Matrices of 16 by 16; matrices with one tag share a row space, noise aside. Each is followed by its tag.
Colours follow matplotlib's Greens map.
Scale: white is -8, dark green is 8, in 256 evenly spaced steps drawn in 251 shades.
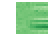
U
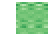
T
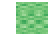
T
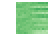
U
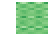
T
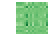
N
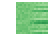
U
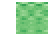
T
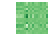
N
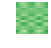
T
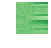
U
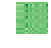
N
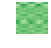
T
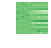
U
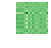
N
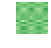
T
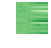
U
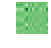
N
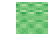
T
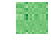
N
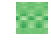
T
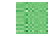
N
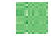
N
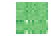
N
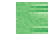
U
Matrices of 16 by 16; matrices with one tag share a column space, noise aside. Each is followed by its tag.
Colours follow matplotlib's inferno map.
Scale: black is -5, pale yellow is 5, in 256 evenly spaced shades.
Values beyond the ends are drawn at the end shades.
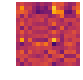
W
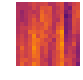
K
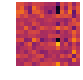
W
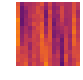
K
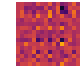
W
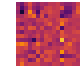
W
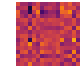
W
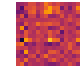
W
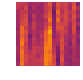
K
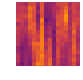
K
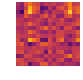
W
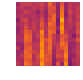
K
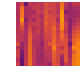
K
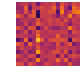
W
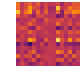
W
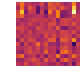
W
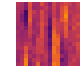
K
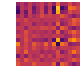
W
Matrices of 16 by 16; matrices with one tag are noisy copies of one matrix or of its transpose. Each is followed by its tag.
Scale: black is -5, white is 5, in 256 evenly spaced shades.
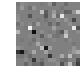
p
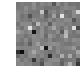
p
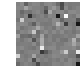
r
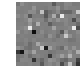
p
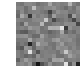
r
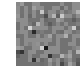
p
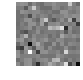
r
